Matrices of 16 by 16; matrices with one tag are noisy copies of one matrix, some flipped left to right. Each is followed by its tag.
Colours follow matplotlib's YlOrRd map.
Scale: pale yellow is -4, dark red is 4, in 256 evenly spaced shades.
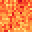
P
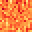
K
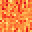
K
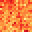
P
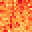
P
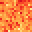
P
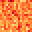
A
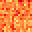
A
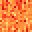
K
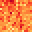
P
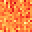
K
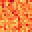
A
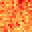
P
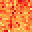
P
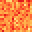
A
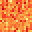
K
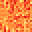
K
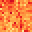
P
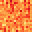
K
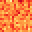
A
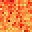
P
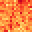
P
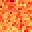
P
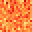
K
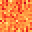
K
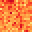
P
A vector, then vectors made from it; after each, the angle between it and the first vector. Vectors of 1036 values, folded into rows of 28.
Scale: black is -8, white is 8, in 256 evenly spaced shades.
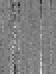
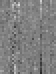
nearly opposite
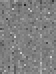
partly aligned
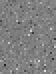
orthogonal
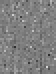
partly opposed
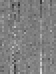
nearly parallel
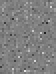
orthogonal
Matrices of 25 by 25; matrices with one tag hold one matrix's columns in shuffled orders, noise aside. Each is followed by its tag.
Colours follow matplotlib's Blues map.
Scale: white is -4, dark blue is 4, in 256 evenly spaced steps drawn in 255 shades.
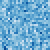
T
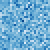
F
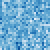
T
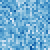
T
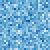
F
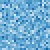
F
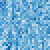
T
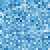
F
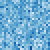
T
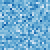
F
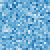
F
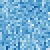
T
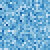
F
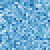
F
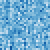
T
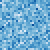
F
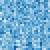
T
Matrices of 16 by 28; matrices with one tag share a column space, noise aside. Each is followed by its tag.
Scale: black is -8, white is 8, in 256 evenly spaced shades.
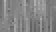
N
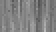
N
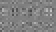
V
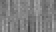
N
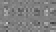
V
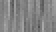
N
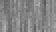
N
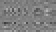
V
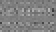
V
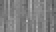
N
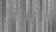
N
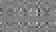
V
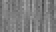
N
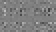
V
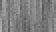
N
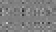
V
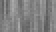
N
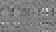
V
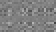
V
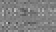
V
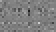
V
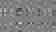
V
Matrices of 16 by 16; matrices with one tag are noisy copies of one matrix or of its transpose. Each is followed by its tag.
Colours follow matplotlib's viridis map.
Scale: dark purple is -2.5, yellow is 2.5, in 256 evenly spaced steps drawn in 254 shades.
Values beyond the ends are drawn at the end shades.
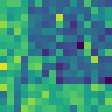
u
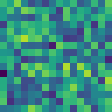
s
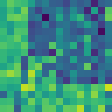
u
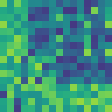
u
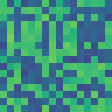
s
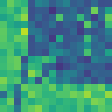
u
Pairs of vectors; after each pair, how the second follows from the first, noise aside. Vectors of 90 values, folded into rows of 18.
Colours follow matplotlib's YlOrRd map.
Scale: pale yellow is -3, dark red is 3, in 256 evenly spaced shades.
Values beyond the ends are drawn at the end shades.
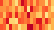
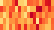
wrapped around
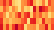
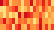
wrapped around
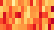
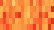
shrunk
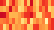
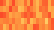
shrunk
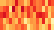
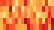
negated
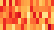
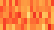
shrunk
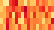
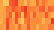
shrunk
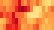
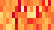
sign-scrambled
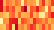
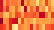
sign-scrambled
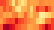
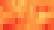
shrunk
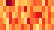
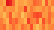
shrunk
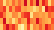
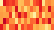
wrapped around
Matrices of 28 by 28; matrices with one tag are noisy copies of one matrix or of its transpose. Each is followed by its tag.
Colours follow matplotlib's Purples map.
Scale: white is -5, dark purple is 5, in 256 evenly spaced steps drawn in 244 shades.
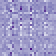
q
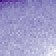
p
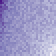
p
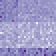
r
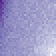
p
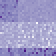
r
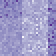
r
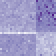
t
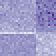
t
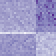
t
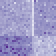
t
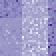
r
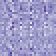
q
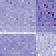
t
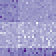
r
